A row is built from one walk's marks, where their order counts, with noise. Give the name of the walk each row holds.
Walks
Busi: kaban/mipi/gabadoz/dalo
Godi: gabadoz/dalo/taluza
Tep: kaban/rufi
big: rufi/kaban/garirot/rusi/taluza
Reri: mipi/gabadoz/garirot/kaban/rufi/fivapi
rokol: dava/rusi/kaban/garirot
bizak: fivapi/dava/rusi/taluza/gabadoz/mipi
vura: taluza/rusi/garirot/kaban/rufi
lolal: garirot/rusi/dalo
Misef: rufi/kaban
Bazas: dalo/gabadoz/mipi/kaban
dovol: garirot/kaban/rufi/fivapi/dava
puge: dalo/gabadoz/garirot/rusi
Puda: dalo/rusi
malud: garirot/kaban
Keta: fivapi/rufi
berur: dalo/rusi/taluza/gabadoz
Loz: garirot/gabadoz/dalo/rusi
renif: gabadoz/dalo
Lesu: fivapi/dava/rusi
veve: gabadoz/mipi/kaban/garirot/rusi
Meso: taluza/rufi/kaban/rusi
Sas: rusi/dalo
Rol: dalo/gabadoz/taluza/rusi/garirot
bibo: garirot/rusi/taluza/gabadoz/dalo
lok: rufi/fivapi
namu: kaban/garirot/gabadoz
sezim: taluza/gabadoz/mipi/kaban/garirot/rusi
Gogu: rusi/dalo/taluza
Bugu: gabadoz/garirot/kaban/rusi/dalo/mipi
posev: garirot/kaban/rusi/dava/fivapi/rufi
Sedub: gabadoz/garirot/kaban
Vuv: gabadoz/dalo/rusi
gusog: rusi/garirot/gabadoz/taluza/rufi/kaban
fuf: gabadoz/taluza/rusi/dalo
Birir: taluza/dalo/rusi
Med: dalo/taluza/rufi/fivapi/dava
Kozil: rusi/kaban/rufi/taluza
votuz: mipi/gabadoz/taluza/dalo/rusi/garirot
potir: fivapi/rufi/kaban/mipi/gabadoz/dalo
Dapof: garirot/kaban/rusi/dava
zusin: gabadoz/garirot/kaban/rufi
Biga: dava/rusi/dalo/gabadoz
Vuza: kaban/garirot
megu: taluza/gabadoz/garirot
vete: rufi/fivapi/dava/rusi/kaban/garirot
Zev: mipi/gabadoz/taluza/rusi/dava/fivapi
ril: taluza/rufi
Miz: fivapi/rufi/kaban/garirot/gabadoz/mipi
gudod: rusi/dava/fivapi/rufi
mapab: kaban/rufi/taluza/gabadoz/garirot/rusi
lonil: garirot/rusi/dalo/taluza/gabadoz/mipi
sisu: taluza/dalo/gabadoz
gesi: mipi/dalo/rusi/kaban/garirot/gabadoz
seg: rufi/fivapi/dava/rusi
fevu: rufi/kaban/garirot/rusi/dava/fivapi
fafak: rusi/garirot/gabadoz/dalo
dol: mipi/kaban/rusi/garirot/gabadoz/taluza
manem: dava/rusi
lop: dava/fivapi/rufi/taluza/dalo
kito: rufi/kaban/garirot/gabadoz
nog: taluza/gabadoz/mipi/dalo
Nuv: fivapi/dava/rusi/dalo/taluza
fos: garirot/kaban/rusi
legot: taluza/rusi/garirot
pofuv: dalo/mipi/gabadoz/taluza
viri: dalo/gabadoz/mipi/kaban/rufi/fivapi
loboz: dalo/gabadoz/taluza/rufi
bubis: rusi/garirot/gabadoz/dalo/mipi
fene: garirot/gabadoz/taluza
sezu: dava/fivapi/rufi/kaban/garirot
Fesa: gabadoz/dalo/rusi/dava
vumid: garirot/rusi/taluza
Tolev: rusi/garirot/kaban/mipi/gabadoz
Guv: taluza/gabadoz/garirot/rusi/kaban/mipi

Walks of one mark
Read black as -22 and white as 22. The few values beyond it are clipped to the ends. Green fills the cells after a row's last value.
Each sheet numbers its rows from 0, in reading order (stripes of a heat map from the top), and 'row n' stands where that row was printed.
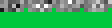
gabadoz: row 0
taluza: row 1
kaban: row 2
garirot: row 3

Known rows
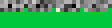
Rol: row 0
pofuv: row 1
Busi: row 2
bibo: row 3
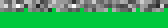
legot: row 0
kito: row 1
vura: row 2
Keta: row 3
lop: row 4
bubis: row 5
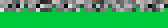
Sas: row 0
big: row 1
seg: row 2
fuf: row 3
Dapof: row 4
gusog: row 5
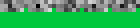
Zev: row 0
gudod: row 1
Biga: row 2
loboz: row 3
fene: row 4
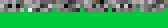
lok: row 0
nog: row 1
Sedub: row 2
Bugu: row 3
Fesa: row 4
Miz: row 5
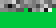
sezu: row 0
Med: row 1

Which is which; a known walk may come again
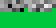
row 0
rokol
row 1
megu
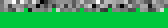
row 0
Tep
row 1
Godi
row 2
lolal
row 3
Vuza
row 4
sezu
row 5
Zev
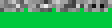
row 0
dovol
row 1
vura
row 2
bubis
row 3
lok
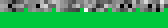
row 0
dol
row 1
posev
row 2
sezim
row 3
nog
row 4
renif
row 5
puge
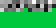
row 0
Sas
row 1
Puda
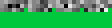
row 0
Bazas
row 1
Tolev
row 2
vete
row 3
Med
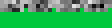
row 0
mapab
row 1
gesi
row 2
Guv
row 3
viri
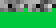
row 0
votuz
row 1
gusog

